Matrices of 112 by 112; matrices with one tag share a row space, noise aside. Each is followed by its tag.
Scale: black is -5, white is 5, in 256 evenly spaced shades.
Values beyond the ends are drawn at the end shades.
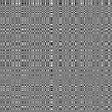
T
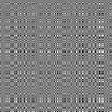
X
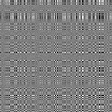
X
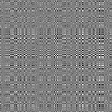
X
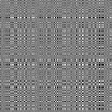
X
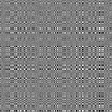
X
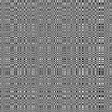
X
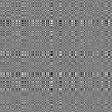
T
